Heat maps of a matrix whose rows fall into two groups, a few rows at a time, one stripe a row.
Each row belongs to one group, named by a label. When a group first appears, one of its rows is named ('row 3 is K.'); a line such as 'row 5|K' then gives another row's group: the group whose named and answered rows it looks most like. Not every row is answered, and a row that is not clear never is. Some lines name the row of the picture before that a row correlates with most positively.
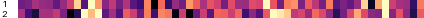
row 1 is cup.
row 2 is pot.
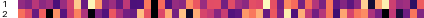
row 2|pot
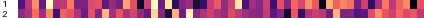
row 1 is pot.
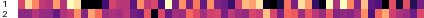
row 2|cup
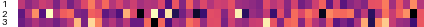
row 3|cup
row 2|pot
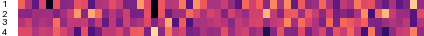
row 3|pot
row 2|cup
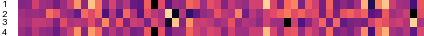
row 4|cup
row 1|cup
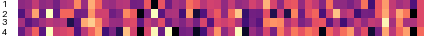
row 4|pot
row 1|cup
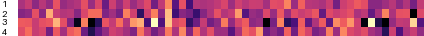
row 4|pot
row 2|pot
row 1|pot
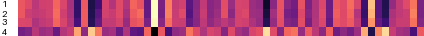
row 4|cup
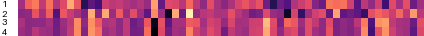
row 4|cup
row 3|cup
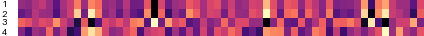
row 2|cup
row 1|cup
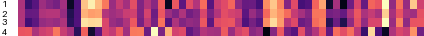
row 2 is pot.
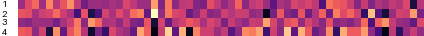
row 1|pot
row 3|cup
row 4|pot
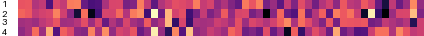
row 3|pot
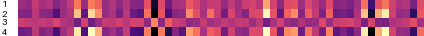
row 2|cup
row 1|cup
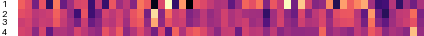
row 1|pot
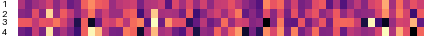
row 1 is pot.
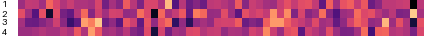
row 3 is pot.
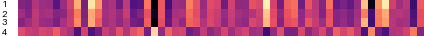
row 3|cup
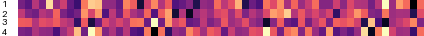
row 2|pot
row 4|cup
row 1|pot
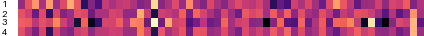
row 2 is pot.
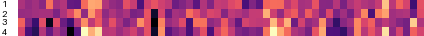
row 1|pot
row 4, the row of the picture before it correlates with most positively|4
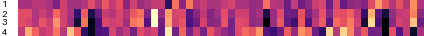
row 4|pot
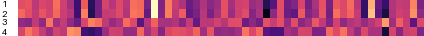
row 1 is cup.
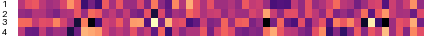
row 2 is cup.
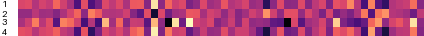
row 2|cup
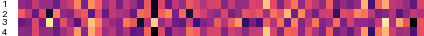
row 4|cup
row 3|pot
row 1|cup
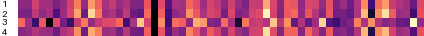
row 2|cup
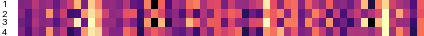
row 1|cup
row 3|cup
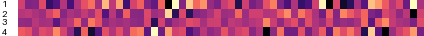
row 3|cup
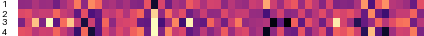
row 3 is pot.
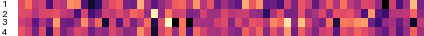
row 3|pot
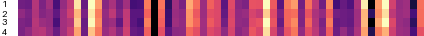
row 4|cup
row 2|cup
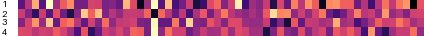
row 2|pot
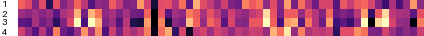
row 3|cup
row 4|pot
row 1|pot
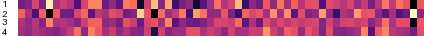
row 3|pot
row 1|pot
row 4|cup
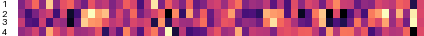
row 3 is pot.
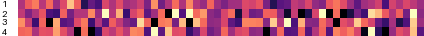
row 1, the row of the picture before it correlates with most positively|1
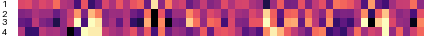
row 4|pot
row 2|cup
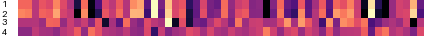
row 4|cup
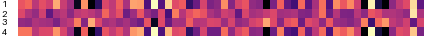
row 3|cup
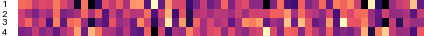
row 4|cup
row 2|pot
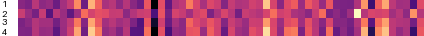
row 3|cup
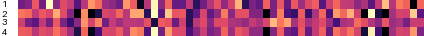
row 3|pot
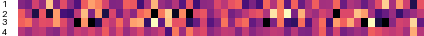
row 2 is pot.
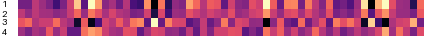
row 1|cup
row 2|cup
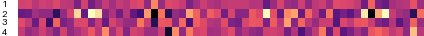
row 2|cup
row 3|pot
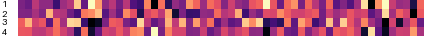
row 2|pot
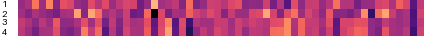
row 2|cup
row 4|pot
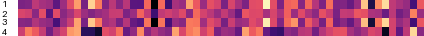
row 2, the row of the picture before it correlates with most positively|3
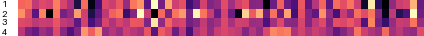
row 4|pot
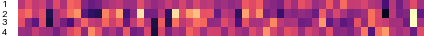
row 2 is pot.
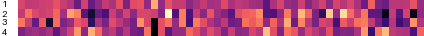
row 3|pot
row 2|pot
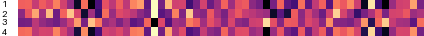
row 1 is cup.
